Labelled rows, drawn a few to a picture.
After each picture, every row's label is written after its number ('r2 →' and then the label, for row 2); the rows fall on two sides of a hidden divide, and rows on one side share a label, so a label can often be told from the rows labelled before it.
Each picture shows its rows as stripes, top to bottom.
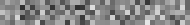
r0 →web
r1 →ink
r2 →web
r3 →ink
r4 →ink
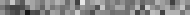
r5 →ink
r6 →ink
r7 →web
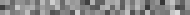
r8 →web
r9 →web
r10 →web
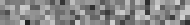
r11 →web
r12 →web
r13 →web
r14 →ink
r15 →web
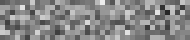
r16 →ink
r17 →web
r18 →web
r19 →web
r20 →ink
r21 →web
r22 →web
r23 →ink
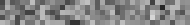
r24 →ink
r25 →web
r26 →web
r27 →web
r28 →ink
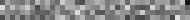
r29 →ink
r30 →web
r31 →web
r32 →ink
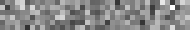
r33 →ink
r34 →web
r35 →ink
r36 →ink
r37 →ink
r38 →web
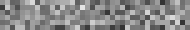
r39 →web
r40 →ink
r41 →ink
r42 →web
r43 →ink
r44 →web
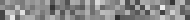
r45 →ink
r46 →ink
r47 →web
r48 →ink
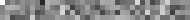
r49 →ink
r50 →ink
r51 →ink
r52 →web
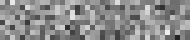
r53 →web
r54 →ink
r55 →ink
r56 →web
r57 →ink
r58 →ink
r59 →ink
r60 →ink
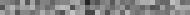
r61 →web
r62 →ink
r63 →web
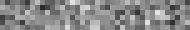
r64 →web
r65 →ink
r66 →ink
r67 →ink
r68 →ink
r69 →ink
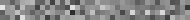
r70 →ink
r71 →web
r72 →ink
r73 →web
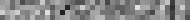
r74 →ink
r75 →ink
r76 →ink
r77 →ink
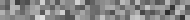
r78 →web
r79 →ink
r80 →ink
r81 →web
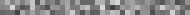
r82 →web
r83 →ink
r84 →web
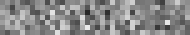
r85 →web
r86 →web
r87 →web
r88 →web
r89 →ink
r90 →ink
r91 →ink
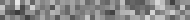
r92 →ink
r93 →ink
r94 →web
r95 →ink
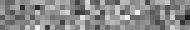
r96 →ink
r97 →ink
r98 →ink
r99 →web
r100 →web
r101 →web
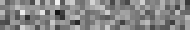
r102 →ink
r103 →ink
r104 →web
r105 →web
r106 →ink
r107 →web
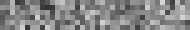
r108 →ink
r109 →ink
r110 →ink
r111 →ink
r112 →web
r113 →ink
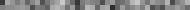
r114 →ink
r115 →ink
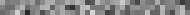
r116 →web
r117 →ink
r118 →ink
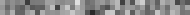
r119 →web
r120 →web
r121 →web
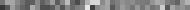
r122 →ink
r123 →ink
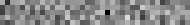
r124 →web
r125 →ink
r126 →ink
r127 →web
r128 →web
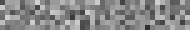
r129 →ink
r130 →web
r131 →ink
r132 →ink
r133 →web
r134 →web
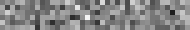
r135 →ink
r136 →web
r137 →ink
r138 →ink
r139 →web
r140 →web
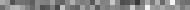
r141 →web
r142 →ink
